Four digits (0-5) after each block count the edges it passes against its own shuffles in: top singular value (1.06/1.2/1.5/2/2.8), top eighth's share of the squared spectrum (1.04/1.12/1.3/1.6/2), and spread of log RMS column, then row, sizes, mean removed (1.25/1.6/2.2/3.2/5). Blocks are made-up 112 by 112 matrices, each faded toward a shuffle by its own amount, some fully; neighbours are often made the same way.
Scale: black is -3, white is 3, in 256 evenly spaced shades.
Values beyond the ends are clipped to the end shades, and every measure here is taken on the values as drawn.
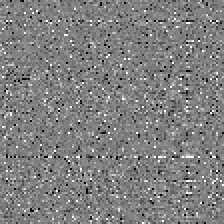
4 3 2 2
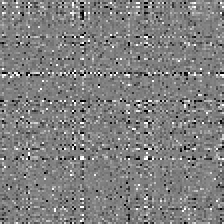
5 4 3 4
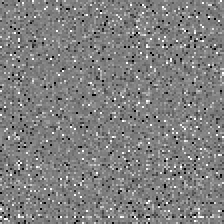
3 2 1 1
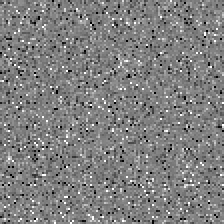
3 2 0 1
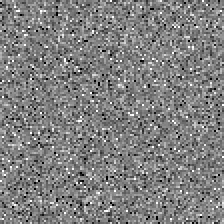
0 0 0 0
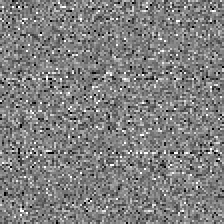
1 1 0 2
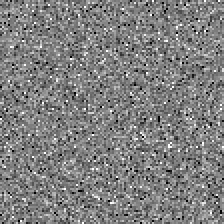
0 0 0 0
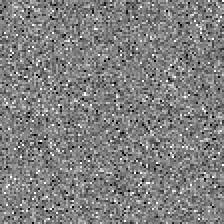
0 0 0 0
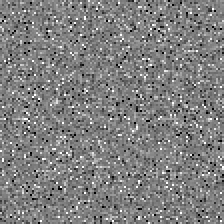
1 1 0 0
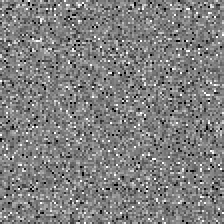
3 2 0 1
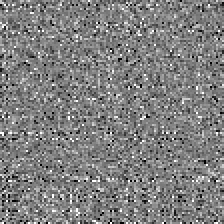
4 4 2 3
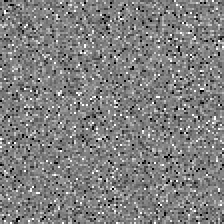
0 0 0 0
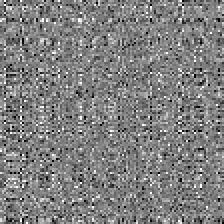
5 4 3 3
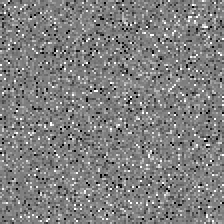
0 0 0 0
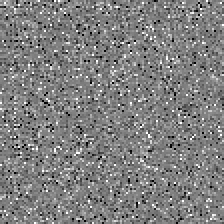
3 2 0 0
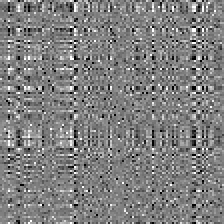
5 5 4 4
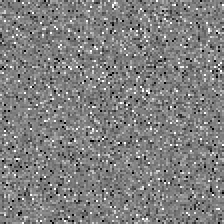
2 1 0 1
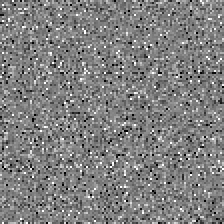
3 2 0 2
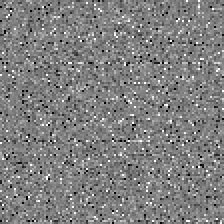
3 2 0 1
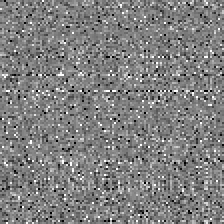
4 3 1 2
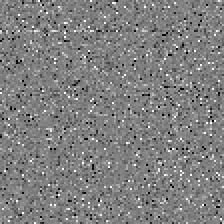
2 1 0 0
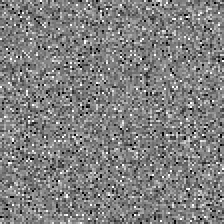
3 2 1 0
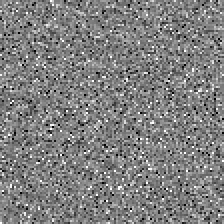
2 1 0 0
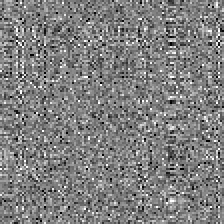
4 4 3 2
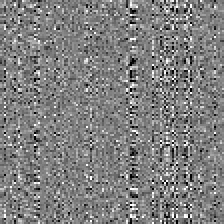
5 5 4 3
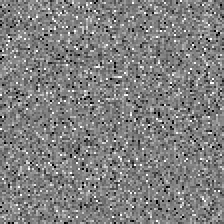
0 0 0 0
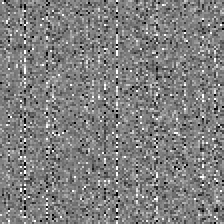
2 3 4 0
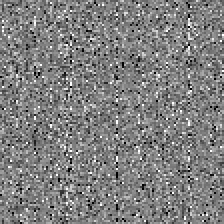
1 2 3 0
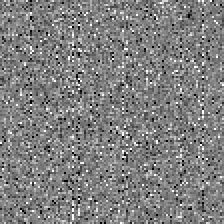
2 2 3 0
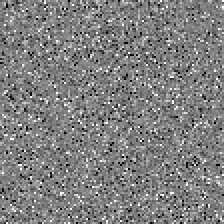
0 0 0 0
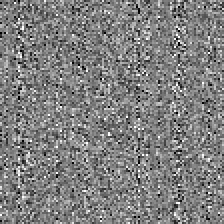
1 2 4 0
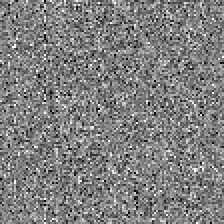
1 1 2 0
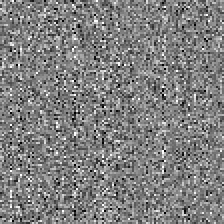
1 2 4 0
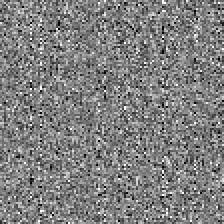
1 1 3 0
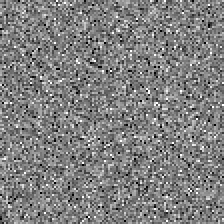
0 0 1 0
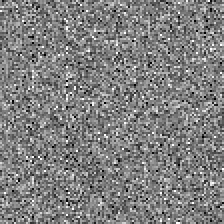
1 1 2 0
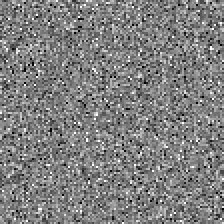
0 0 1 0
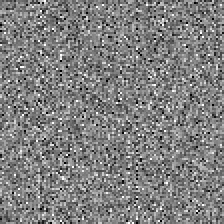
0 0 2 0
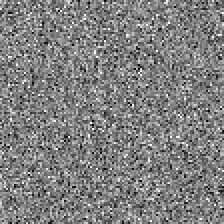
0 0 1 0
